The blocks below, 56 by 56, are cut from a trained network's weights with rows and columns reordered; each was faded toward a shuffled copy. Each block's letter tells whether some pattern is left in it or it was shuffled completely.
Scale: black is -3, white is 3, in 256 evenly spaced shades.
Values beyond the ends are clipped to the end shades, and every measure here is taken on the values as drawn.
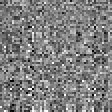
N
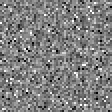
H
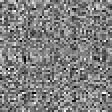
N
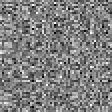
N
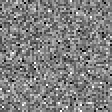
H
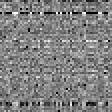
N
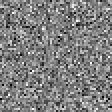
H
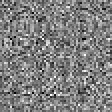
N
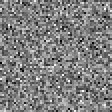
H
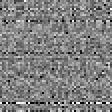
N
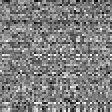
N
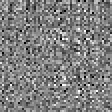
N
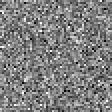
H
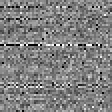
N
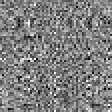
N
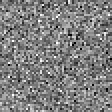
H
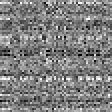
N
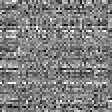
N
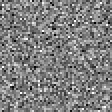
H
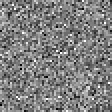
H
